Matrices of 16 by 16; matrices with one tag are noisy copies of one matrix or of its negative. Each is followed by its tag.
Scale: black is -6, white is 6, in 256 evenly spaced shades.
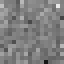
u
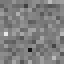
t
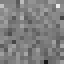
u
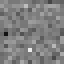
t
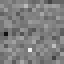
t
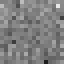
u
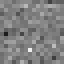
t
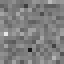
t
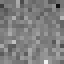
u
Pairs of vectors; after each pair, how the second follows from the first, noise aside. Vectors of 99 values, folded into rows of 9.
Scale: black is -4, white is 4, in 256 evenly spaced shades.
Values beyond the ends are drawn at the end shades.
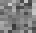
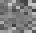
sign-scrambled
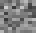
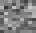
negated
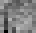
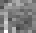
negated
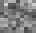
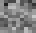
negated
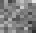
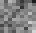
negated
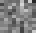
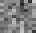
negated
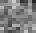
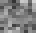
negated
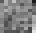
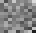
sign-scrambled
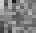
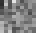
negated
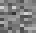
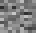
negated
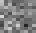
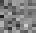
negated
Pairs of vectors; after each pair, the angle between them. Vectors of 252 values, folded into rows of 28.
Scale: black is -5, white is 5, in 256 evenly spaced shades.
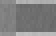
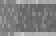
nearly parallel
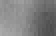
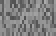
orthogonal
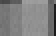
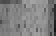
nearly parallel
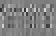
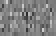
partly aligned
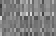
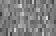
orthogonal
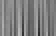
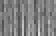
nearly opposite
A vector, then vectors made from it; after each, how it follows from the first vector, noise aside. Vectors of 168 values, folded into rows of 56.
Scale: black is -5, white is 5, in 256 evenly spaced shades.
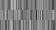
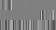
partly zeroed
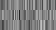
reversed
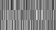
sign-scrambled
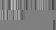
partly zeroed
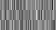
sign-scrambled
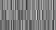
sign-scrambled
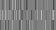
partly zeroed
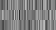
reversed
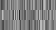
reversed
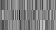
reversed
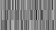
sign-scrambled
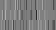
partly zeroed
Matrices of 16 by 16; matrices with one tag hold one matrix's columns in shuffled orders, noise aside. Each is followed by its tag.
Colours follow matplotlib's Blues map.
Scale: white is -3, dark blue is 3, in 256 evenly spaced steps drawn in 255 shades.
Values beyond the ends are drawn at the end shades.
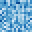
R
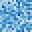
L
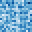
R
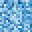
R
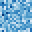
L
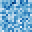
R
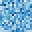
L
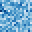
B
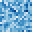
B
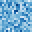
B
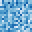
R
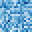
R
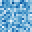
R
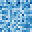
R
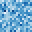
B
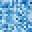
R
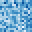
R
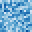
B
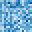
R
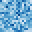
L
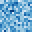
B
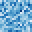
B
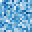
L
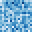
R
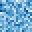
B
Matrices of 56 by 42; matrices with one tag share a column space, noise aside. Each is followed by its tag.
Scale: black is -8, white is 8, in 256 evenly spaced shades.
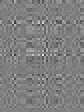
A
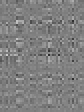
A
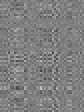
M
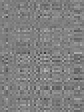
M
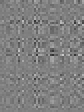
A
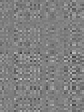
M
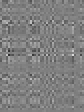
A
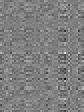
M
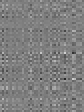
M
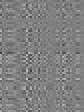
M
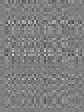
A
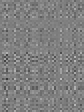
M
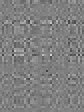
A
